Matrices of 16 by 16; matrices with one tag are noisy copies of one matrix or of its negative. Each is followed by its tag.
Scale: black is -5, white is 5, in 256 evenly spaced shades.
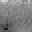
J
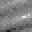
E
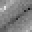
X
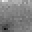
J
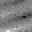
E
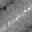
X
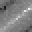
X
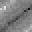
X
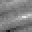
E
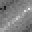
X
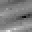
E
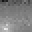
J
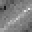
X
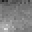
J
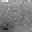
J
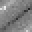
X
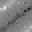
X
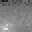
J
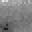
J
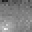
J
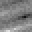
E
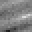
E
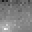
J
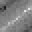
X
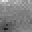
J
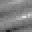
E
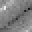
X
